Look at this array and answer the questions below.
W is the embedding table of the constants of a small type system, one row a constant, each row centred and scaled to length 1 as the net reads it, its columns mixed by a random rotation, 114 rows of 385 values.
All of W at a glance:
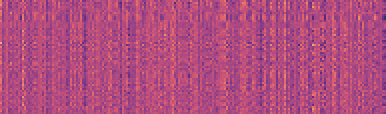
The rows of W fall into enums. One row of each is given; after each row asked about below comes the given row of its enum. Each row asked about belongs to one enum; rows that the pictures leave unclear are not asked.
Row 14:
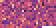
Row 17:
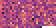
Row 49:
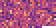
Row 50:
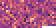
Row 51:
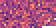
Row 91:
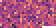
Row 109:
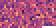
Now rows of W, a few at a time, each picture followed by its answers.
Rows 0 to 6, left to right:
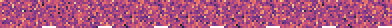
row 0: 14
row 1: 17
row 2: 91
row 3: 91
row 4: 91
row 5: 14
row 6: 91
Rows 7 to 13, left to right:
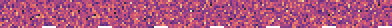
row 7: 109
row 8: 109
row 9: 17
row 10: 14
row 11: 51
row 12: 50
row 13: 14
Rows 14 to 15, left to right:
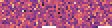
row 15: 17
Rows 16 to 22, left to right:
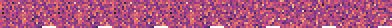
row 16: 17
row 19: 17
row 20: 51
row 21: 14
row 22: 51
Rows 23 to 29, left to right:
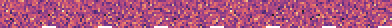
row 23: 50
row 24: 50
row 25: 51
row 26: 51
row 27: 50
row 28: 109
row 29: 51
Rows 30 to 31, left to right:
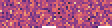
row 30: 49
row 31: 17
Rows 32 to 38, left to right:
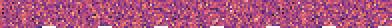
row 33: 109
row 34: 51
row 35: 51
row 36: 50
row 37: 17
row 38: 51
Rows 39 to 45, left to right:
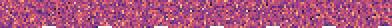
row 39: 50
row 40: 17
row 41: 49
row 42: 14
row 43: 14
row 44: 109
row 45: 109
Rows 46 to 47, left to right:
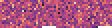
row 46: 14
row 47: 17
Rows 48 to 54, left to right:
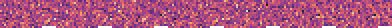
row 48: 51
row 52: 14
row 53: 109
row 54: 109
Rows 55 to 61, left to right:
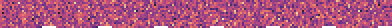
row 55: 17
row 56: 17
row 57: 14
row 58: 51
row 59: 49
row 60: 109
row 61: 14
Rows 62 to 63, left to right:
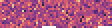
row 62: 14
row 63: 50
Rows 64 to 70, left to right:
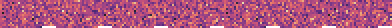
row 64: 17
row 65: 50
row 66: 109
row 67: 51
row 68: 17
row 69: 50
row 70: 49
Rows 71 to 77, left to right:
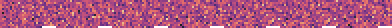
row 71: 17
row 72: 109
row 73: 49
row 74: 91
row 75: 51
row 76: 51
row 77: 91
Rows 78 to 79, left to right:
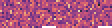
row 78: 49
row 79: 14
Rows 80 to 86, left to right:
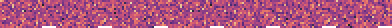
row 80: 14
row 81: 51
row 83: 14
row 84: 49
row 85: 51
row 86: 91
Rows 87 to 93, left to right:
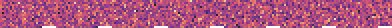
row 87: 17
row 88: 17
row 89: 14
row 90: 50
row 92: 51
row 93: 109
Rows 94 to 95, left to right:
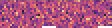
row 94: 109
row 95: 50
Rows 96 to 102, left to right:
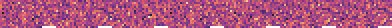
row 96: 17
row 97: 49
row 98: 109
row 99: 17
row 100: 50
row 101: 51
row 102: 51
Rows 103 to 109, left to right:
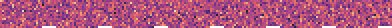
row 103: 14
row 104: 49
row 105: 17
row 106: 50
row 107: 109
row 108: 91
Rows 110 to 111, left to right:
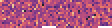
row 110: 14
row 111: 109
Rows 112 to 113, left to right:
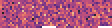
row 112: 17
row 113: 109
